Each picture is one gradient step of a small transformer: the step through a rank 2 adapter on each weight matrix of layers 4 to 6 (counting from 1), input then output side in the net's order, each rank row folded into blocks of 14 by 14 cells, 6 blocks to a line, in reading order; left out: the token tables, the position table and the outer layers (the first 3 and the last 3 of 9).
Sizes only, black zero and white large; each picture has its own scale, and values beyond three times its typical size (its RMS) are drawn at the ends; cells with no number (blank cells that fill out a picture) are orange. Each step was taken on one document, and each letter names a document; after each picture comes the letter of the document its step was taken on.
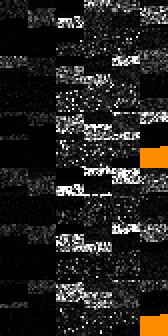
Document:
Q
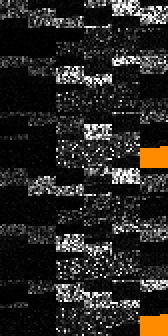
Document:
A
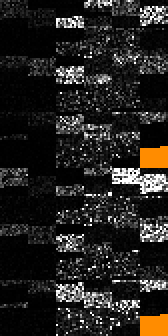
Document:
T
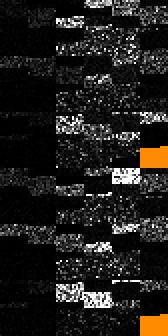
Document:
T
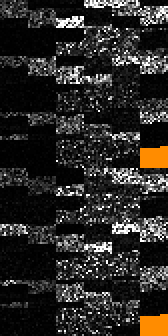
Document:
A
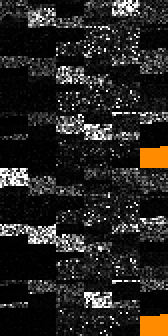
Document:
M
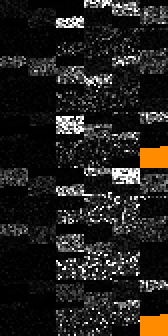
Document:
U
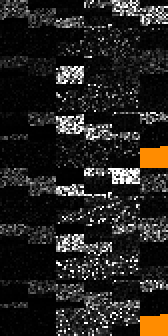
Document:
U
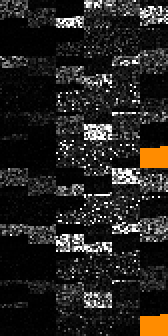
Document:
Q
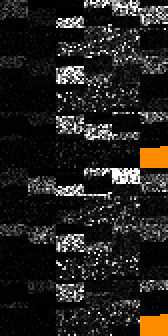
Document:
U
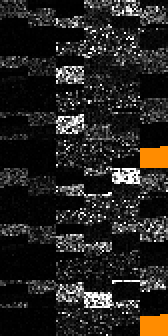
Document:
M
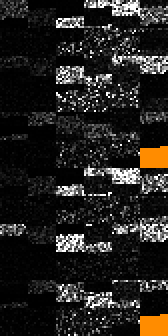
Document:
U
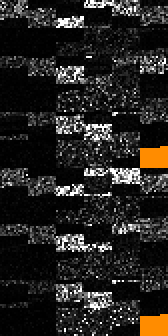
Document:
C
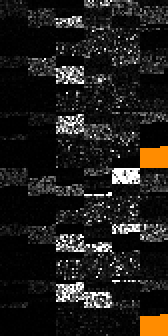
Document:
T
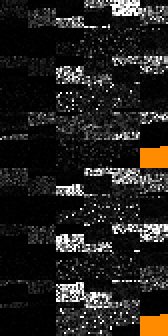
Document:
Q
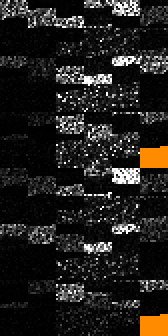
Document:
U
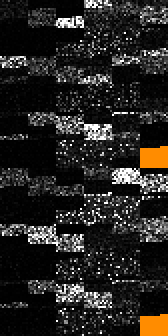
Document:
Q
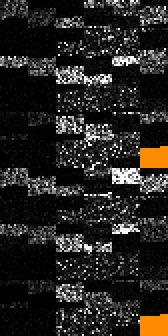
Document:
U
